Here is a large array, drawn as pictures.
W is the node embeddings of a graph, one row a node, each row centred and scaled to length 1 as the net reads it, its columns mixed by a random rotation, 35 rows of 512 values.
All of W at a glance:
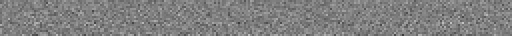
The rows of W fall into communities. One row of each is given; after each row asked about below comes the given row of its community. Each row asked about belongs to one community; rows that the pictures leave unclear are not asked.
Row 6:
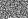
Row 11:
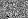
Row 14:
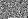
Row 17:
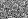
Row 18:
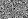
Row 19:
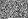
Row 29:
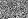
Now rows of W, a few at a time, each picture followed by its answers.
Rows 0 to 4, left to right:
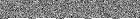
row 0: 29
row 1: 18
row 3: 18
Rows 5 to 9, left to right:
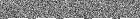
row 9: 14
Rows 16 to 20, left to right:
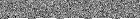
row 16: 29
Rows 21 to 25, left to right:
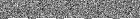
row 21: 17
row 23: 6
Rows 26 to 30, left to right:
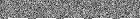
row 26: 19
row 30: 18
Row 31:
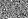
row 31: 6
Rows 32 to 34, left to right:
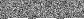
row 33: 11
